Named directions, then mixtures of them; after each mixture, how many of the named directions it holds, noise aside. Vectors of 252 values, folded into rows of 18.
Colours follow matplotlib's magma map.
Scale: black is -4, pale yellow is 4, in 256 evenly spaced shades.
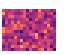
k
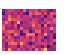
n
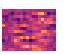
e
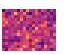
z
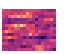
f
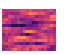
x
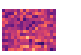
three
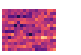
two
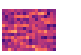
three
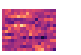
one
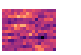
one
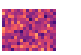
one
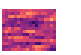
two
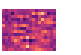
one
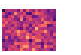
two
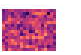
three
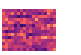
three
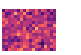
one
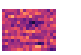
three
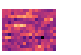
one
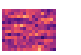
two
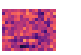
three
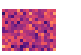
two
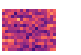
three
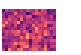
three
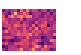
two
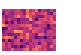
three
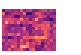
three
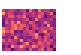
one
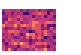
three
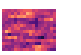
two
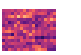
three
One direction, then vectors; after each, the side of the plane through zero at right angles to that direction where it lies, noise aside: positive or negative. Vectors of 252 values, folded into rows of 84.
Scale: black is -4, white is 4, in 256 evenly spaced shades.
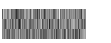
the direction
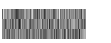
positive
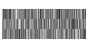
negative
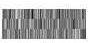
negative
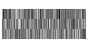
negative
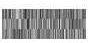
negative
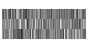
negative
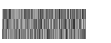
negative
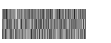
negative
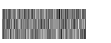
negative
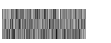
positive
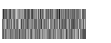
negative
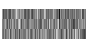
negative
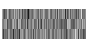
negative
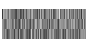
positive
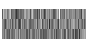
positive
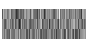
positive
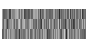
negative
